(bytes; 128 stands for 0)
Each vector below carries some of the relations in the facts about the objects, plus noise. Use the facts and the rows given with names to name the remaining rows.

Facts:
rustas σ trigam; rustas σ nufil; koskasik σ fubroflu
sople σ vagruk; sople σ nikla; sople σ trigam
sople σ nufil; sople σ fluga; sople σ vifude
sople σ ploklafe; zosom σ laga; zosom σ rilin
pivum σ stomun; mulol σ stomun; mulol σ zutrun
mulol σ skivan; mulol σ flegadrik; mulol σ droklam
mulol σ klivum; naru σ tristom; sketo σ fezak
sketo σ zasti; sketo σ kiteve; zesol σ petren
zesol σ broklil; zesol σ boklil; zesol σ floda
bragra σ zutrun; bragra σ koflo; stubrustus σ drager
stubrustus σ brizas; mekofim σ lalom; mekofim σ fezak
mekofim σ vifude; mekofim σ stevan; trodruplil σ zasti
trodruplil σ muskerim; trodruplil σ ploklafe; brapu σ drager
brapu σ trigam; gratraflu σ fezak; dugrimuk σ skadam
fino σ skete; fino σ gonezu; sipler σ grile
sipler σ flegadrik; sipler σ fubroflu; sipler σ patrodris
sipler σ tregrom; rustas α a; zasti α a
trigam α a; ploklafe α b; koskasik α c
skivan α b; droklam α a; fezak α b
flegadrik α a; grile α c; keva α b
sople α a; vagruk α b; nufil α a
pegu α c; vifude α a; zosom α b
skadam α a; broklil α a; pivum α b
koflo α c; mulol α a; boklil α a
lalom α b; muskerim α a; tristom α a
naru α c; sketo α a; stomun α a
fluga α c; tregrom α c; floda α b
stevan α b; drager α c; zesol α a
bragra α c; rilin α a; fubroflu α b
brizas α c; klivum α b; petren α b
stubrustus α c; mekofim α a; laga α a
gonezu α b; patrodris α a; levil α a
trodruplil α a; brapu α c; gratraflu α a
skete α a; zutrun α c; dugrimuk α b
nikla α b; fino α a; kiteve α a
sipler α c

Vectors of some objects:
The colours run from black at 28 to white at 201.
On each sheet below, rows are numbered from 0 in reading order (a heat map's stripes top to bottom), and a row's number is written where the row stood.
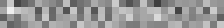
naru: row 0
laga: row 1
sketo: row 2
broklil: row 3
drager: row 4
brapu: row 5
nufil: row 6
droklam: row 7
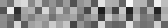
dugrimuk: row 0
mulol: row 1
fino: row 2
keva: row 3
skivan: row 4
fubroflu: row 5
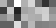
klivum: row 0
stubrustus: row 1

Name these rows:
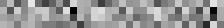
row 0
trodruplil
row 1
brizas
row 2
gonezu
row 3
bragra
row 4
flegadrik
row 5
sipler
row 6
patrodris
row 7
pivum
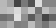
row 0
koskasik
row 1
tristom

